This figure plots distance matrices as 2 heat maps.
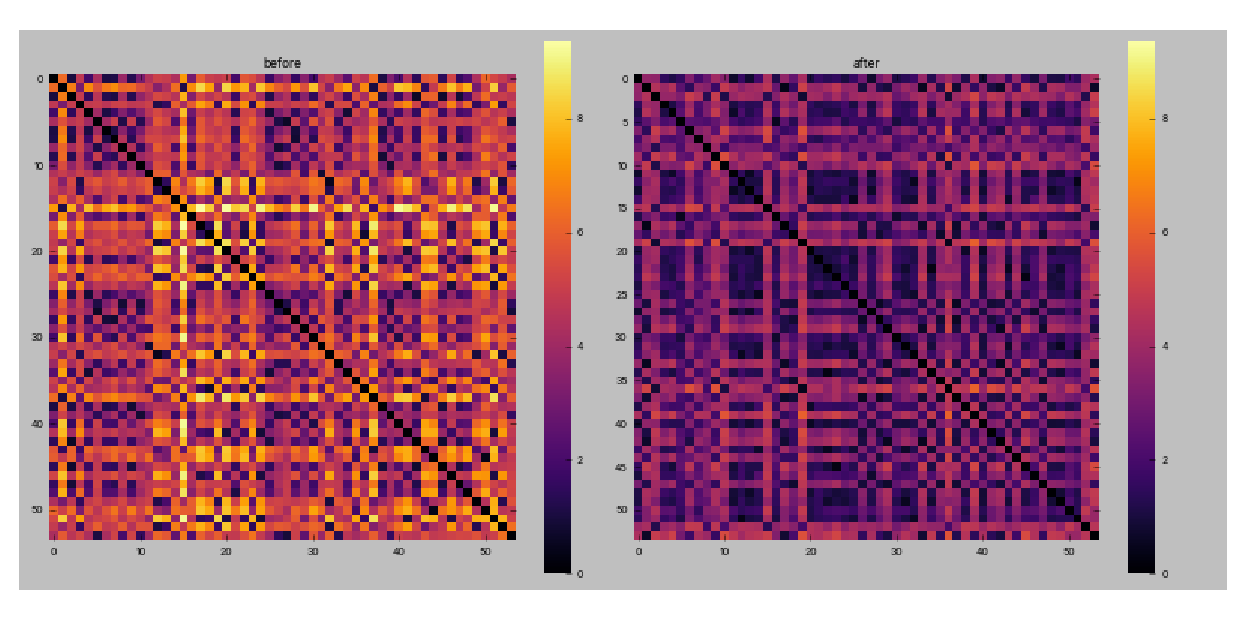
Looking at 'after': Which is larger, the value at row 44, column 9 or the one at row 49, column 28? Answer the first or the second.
the second
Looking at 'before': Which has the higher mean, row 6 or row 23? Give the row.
23
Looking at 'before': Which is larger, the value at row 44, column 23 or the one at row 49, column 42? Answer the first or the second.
the second
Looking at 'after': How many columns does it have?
54
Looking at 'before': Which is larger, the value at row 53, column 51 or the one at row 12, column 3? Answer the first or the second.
the first
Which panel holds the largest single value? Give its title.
before
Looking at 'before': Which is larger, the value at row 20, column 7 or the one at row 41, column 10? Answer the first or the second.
the first
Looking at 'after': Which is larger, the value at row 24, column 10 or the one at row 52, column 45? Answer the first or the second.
the second
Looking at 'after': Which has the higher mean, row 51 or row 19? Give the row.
19
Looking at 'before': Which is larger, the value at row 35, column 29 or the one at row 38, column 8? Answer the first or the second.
the first
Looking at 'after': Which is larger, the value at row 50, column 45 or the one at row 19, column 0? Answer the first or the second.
the second
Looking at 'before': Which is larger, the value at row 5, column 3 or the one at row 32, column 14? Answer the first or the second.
the second
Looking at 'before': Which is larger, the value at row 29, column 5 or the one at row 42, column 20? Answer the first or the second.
the second
